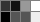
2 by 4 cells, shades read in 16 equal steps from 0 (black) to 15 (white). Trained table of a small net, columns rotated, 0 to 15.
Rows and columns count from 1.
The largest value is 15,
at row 1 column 4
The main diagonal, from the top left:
3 5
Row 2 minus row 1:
-3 4 -4 -1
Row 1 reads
3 1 9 15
